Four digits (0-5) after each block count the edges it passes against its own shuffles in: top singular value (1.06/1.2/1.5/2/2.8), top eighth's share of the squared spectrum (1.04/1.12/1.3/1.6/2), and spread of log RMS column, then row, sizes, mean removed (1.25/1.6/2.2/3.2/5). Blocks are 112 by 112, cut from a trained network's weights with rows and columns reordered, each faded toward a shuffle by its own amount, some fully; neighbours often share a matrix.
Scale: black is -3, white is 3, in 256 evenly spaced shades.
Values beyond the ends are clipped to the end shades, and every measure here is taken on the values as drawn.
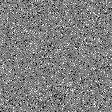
2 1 0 1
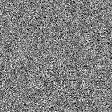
3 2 0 0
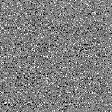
4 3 0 3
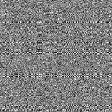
5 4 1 4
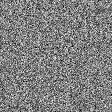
1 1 0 0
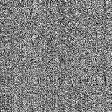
4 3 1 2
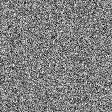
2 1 0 0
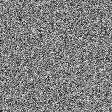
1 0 0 0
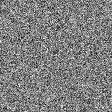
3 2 0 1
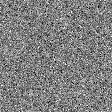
1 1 0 0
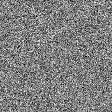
2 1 0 0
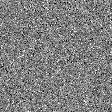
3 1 0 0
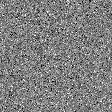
1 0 0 0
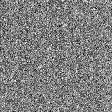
3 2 0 1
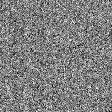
2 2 0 1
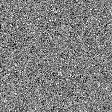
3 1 0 0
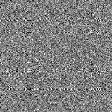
4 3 1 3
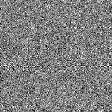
4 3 1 2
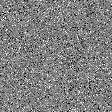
2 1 0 0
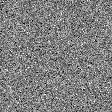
0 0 0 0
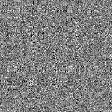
4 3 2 2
